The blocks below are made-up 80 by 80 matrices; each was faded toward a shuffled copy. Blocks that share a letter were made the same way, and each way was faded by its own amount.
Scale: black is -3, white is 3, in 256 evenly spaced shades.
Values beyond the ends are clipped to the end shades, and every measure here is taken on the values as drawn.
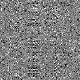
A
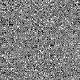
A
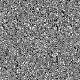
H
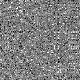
A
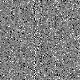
H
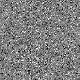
H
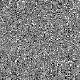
H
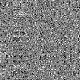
A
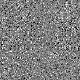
A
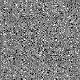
H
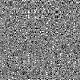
A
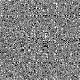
A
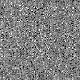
A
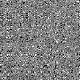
A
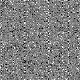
H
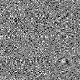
A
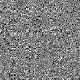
A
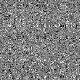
A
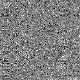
H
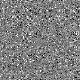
A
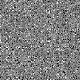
A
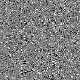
H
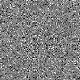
A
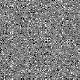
A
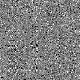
H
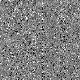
H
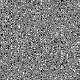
H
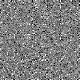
A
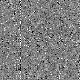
H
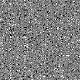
H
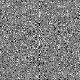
H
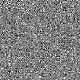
A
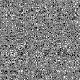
A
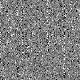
H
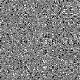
A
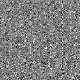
H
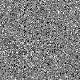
H
